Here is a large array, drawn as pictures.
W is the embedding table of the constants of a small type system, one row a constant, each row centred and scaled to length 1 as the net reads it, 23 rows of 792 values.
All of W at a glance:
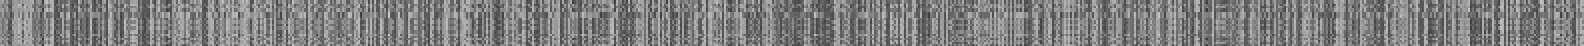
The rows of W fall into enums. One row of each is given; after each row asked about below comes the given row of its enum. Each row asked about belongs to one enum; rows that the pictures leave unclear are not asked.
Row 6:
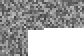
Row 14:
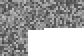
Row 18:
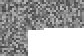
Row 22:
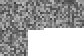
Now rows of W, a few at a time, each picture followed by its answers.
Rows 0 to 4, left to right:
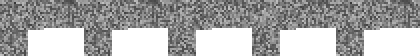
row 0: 22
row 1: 22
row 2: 18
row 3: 14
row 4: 22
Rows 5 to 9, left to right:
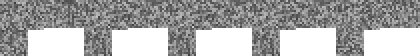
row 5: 22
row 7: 6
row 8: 6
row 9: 18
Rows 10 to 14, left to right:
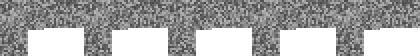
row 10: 14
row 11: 14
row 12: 18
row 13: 14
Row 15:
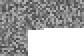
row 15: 18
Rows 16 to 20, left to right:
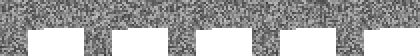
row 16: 18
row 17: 6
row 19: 22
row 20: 18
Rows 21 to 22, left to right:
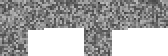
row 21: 14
